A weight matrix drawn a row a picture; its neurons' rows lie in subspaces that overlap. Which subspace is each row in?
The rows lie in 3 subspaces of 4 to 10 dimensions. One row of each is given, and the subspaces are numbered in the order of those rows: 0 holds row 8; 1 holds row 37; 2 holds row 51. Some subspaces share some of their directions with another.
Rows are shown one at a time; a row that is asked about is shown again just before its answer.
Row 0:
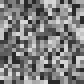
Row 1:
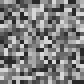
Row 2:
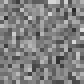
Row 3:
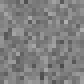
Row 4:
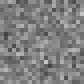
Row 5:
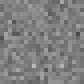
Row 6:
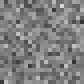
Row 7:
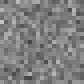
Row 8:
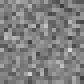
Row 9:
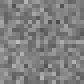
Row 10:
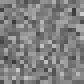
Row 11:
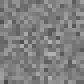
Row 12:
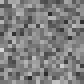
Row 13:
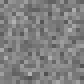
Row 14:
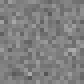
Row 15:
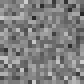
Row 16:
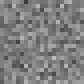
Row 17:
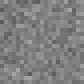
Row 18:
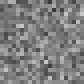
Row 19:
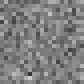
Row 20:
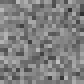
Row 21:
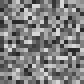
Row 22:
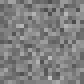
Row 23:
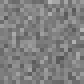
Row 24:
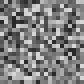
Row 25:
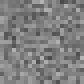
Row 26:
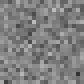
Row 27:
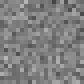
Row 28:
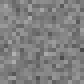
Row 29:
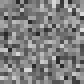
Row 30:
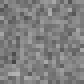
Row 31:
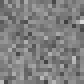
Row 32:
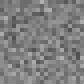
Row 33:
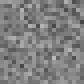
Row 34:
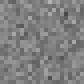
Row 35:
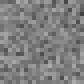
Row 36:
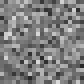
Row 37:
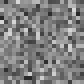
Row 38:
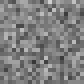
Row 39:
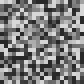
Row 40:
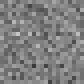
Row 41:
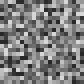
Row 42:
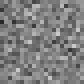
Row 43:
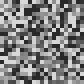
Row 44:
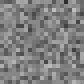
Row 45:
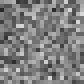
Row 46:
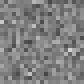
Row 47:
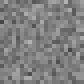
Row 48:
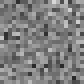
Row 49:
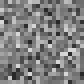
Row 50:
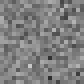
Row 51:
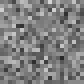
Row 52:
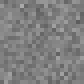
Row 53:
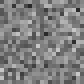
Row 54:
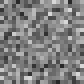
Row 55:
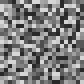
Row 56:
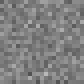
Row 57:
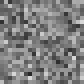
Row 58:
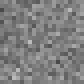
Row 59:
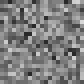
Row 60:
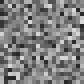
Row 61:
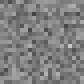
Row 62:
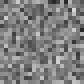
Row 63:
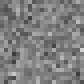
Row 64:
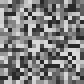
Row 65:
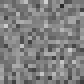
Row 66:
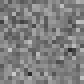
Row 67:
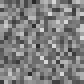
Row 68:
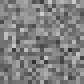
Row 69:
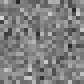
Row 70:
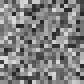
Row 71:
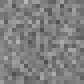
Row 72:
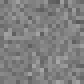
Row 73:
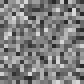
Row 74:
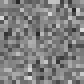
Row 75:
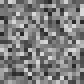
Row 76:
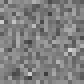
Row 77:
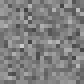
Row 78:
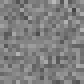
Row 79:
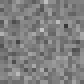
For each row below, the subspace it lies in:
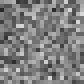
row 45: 2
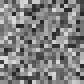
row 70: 1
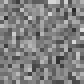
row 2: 2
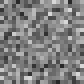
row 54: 0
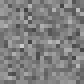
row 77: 0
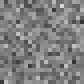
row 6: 0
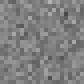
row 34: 2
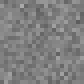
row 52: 0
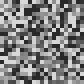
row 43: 1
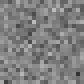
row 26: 0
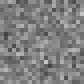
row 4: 2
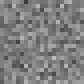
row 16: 0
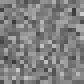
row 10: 0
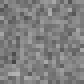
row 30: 0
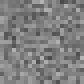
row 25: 2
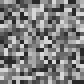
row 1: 0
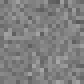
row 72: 0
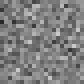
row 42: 2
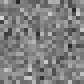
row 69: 1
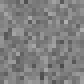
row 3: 0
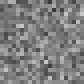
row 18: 2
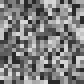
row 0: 0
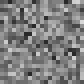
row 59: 0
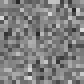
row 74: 1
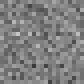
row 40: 0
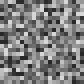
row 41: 0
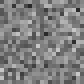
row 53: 0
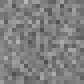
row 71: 0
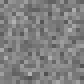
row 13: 1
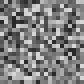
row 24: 2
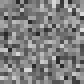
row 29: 1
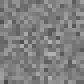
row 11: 0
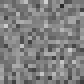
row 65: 0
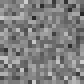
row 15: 1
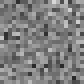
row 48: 0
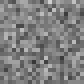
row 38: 2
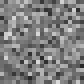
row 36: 2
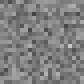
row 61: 1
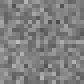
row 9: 0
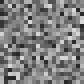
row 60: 0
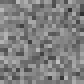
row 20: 1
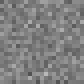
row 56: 0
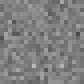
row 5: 0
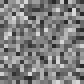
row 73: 1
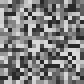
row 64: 1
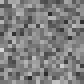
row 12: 0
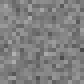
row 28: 0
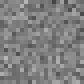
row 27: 1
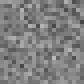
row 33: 0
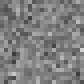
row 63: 0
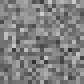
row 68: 2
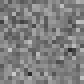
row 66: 0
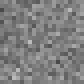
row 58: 1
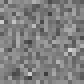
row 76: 2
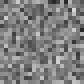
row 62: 2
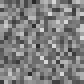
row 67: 0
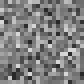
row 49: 1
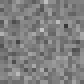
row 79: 0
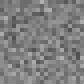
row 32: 2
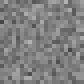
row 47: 2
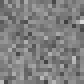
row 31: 0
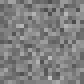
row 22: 1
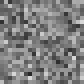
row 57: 0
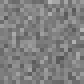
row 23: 2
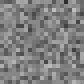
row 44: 1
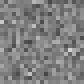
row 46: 2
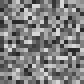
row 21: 2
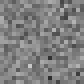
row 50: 0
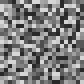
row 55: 1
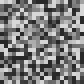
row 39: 2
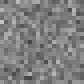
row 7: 1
